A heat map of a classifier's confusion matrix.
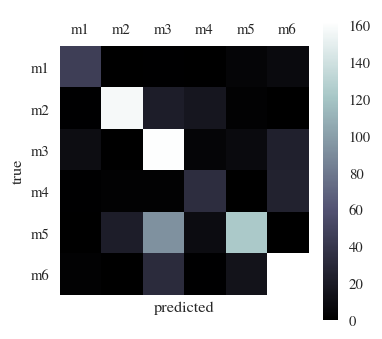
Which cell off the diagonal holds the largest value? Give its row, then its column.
m5, m3
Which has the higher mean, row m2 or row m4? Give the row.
m2
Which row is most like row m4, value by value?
m1
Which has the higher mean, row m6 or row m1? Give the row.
m6
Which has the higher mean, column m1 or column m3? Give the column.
m3
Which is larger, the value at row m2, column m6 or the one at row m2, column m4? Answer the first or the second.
the second
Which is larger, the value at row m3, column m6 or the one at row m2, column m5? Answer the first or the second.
the first
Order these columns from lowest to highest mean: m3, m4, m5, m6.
m4, m5, m6, m3
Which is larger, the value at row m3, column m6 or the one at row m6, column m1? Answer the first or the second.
the first
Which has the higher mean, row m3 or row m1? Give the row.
m3
